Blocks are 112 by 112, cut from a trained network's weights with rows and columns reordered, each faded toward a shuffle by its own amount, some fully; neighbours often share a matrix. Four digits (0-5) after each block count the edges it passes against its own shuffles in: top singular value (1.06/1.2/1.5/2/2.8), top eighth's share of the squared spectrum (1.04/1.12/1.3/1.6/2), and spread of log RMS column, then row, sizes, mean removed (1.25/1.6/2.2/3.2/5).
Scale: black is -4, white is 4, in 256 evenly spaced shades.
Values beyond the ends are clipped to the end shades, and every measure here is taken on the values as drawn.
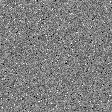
0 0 0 0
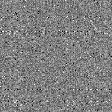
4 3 1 2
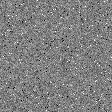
0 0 0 0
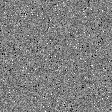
1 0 0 0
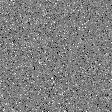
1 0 0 0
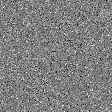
1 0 0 0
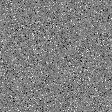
0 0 0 0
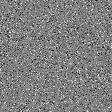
0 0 0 0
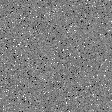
0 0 0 0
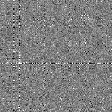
4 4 2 2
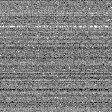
5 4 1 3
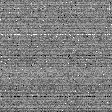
5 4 1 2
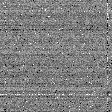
4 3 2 1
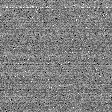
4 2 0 1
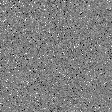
1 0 0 0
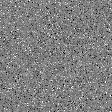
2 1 0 0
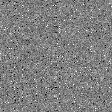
3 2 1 1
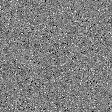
1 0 0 0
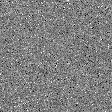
1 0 0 0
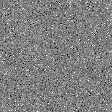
1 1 0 1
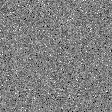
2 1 0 0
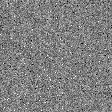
2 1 0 0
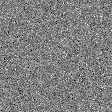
1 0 0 0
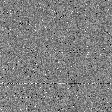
3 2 0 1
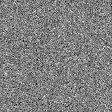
2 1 0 0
